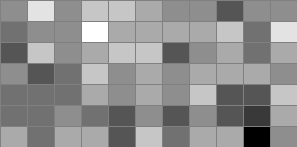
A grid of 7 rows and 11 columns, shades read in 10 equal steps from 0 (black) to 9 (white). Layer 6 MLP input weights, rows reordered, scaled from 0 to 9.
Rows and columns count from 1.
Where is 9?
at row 2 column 4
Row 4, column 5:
5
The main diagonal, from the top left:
5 5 5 7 5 5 4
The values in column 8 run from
5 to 7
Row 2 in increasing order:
4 4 5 5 6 6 6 6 7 8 9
